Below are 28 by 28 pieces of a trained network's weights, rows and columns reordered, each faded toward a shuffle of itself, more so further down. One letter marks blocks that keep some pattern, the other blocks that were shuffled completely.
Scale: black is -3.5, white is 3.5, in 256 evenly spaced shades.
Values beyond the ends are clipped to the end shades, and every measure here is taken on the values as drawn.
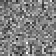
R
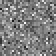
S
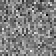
R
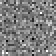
R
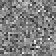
S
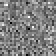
R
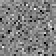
S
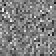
S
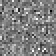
S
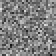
S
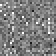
R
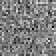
R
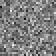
S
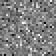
S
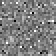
S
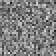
R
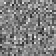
R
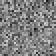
S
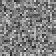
S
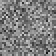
R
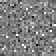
S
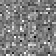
R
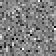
S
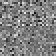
R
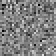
R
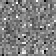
R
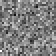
S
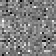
R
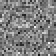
R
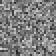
S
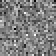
S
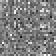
R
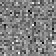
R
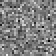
S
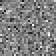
S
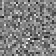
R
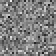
S
